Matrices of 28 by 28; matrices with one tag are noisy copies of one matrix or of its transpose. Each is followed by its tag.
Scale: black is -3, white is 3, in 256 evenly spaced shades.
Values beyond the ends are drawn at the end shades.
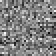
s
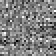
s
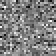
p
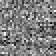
s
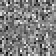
p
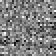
s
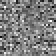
p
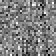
s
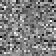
p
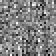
s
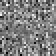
p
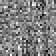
s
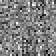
s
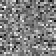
p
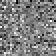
p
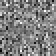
p
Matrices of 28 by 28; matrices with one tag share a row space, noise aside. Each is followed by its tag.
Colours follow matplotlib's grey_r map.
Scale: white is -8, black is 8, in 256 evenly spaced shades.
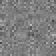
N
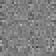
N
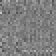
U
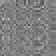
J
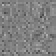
J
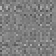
U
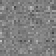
N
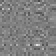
J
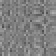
J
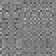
U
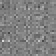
J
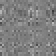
N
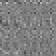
U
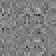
J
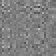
J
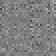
N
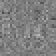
J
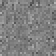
N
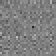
U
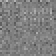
U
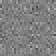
N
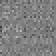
U
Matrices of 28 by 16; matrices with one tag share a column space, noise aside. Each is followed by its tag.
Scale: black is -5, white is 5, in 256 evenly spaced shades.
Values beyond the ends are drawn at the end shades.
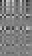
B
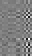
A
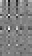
B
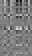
B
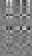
B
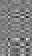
A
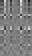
B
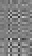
A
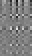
B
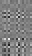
A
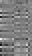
A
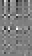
B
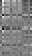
B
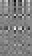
B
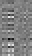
A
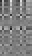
B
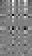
B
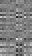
A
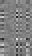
A
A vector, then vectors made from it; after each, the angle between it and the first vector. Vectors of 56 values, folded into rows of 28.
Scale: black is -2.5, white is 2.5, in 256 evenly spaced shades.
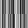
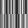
partly opposed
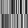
orthogonal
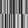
orthogonal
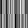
nearly opposite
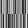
orthogonal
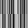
nearly parallel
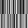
partly aligned
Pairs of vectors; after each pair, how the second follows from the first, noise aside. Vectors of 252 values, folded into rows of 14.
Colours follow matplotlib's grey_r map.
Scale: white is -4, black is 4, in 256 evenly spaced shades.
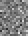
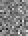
copied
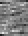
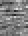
wrapped around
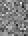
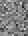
copied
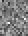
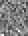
wrapped around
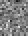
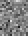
negated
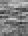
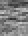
negated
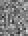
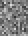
wrapped around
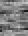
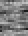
copied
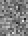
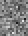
copied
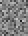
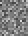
negated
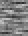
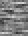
negated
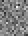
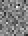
copied
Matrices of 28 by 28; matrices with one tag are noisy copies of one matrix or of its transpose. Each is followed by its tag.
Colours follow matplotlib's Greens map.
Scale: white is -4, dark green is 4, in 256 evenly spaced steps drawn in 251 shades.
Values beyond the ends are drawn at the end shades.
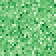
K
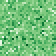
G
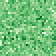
G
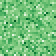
K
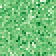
G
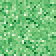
K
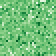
G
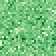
G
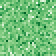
G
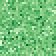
G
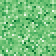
K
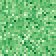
K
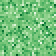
K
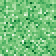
K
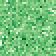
G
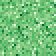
K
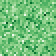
K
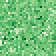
G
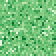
G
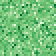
K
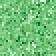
G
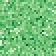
G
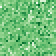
G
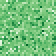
G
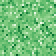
K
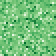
K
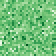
G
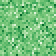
K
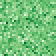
K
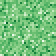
K
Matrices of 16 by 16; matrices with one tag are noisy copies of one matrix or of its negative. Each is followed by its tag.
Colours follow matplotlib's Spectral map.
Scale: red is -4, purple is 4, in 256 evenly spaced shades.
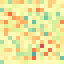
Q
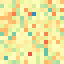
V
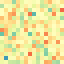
V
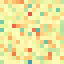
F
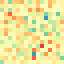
Q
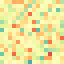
F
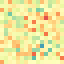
Q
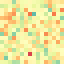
V
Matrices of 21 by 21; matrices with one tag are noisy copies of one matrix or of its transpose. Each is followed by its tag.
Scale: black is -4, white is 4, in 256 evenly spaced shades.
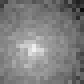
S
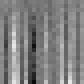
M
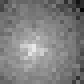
S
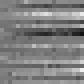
M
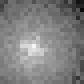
S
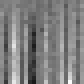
M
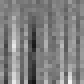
M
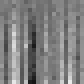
M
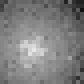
S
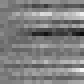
M
